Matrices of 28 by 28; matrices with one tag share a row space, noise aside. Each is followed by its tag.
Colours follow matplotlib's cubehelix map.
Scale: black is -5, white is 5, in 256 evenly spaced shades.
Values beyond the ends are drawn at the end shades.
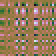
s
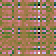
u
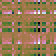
u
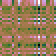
u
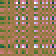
s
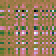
s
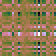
u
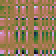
s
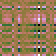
u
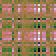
u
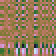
s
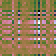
u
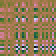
s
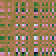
s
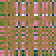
s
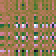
s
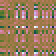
s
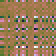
s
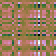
u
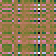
u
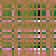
u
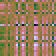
s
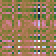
u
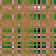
u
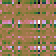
u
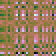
s
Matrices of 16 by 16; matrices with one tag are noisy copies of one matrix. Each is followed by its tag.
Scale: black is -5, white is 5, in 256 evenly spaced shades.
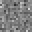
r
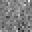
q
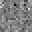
r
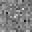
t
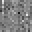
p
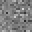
t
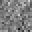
q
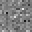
t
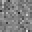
p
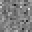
r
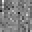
p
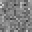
r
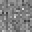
t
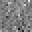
q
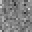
r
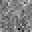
q
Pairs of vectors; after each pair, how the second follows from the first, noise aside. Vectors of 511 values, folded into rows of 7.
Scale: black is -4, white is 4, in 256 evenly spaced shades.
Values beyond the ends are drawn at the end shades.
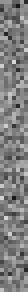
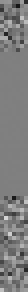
partly zeroed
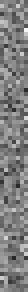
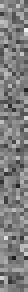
copied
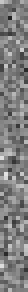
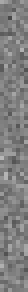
shrunk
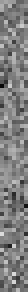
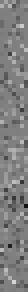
partly zeroed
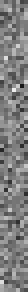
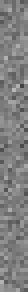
shrunk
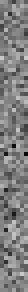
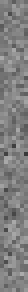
shrunk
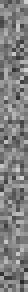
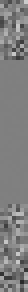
partly zeroed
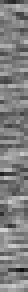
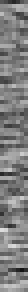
copied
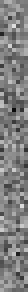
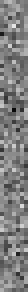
copied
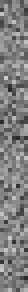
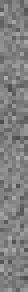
shrunk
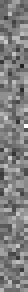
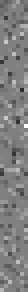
partly zeroed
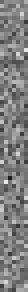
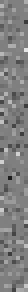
partly zeroed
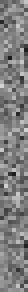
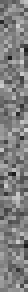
copied
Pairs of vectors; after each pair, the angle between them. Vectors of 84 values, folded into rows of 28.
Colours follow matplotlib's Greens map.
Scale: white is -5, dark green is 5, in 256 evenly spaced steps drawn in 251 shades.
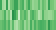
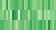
nearly parallel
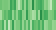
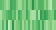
nearly parallel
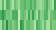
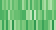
orthogonal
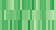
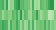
partly aligned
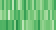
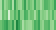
nearly parallel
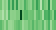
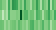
nearly parallel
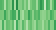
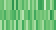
nearly parallel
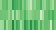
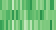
nearly opposite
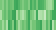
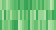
partly aligned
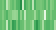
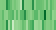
nearly opposite
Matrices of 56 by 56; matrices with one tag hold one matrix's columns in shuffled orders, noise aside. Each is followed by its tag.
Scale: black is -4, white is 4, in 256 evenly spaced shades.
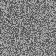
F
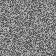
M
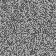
F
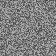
M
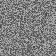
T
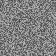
M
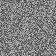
M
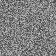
M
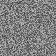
T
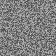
M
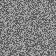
M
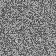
F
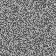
M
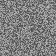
M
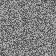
M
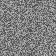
M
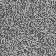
F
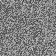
F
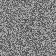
M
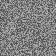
M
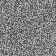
F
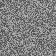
M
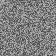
M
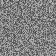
F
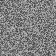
M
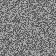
M
